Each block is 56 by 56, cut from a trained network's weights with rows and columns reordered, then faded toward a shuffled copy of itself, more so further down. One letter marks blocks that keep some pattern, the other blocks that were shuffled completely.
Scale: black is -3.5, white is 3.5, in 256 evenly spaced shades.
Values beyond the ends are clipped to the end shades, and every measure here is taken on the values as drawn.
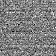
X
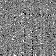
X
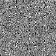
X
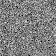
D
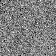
D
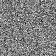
D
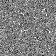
D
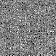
X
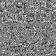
X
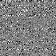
X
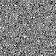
X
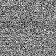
X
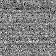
X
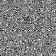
X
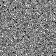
D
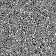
D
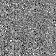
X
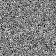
D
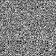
X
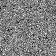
D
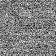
X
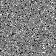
D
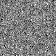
X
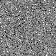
D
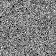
D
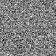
X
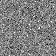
D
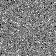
D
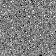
X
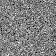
D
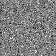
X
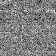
X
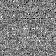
X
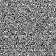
X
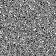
D
